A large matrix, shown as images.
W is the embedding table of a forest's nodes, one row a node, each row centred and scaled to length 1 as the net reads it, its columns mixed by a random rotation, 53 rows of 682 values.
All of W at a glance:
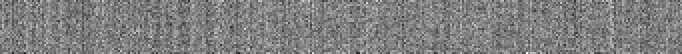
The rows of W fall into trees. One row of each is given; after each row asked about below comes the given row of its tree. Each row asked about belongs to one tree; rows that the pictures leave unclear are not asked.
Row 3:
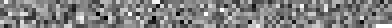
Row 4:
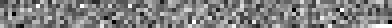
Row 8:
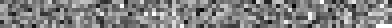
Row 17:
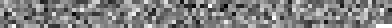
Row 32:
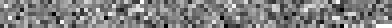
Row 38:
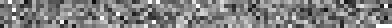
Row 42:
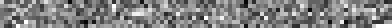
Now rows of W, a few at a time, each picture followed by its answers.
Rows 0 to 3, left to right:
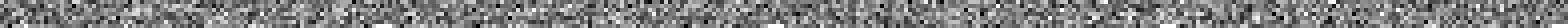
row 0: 42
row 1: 42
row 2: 8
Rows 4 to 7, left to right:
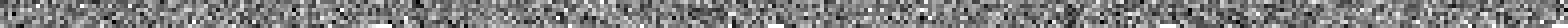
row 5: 38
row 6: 32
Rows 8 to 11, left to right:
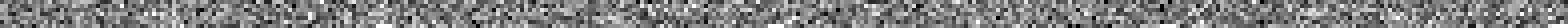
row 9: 42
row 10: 4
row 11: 42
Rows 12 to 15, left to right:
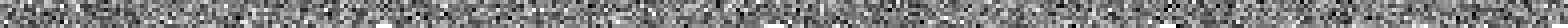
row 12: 8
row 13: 42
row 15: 38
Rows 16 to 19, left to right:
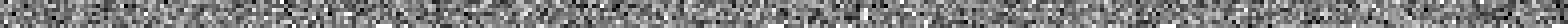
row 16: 8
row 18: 3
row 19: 38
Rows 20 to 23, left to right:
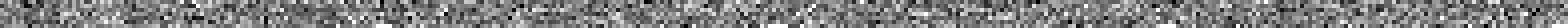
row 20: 38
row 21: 42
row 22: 42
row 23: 8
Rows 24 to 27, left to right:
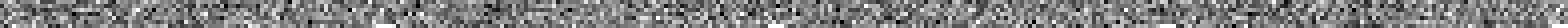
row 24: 17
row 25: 8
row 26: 4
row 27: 17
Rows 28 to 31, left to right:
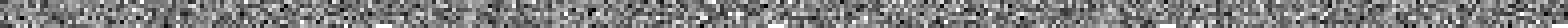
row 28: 32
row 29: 8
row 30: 3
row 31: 32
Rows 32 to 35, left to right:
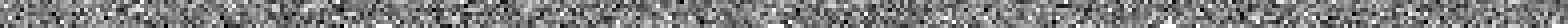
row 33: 17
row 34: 8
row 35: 3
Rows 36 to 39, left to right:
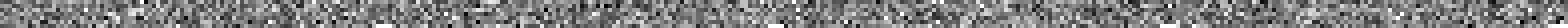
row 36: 32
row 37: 17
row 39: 42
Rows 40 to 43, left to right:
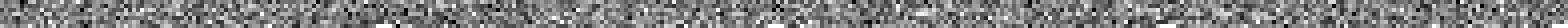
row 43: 3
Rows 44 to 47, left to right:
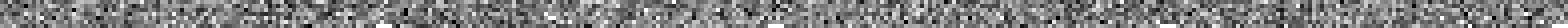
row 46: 32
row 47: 8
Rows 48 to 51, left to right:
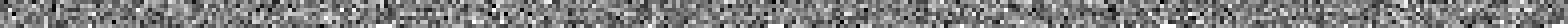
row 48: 4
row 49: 3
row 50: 38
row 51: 42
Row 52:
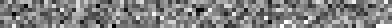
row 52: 8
